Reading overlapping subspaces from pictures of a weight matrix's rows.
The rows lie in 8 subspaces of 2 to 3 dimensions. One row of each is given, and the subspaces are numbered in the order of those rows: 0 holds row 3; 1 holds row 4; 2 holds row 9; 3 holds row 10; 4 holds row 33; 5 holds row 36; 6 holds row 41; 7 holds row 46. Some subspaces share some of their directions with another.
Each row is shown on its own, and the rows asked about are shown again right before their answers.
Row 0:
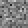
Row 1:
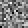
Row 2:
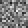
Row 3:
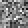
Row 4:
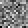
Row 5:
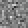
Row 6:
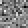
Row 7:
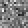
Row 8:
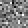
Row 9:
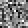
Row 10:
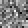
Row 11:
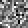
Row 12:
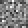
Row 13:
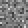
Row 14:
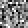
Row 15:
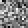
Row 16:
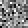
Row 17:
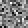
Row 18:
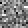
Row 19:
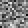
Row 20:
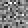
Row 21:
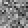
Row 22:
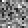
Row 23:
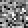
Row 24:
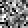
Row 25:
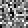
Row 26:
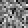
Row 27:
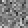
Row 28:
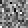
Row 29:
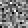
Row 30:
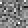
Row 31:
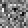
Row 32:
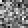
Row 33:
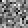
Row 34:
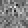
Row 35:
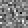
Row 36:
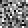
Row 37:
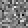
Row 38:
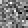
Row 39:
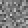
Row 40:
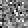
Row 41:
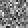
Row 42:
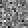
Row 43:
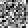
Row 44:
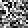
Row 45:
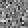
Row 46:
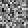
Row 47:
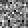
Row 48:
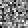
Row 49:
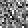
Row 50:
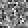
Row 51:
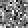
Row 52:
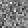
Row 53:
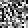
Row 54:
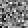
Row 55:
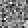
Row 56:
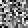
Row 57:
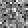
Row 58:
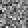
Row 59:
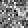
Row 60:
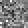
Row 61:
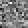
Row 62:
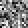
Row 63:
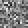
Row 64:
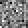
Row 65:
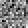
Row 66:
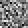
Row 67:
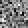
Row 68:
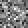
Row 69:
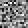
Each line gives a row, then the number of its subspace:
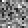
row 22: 4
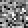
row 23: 1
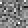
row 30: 6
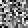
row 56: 4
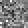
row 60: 1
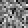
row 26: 5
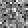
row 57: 5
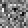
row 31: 3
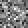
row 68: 3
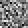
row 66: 1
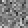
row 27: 4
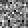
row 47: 7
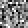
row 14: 2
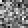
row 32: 4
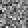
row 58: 6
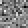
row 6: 6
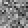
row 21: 3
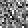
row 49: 5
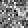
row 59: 3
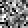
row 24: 2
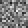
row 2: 7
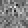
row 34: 3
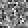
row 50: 2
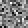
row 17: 4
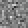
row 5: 2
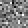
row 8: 2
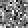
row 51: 6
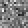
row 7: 3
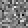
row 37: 2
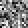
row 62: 2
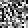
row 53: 5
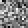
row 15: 4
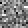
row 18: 6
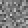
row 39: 6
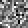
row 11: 2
